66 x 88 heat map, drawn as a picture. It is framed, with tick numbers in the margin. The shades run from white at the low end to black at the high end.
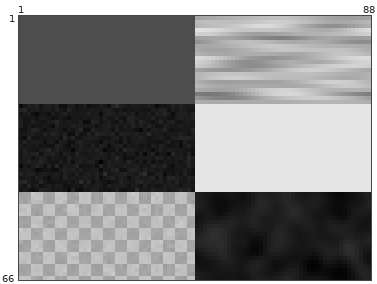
The table splits into 3 rows of 2 panels. Panel 1,1: high, flat. Panel 1,2: low, streaked across. Panel 2,1: very high, fine-grained, faint in contrast. Panel 2,2: very low, flat. Panel 3,1: low, checkered. Panel 3,2: very high, blotchy, faint in contrast.
